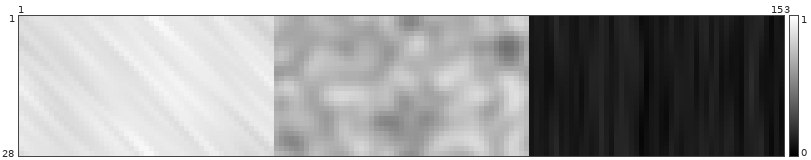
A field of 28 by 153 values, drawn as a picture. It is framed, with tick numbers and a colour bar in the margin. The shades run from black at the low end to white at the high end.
It is made of 1 by 3 panels. Panel 1,1: very high, slanting down to the right, faint in contrast. Panel 1,2: high, blotchy. Panel 1,3: very low, streaked downward, faint in contrast.
